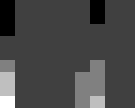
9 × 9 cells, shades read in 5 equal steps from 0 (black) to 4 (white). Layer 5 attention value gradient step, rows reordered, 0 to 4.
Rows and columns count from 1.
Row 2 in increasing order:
0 0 1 1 1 1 1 1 1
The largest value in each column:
4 1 1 1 1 2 3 1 1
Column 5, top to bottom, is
1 1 1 1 1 1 1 1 1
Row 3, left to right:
0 1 1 1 1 1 1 1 1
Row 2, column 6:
1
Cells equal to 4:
1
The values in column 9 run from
1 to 1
